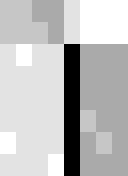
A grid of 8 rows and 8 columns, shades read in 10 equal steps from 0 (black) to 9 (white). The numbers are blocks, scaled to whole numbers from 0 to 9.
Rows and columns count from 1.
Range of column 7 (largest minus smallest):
3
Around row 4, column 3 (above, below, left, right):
8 8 8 8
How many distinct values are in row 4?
3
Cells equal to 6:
19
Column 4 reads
6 6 8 8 8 8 8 9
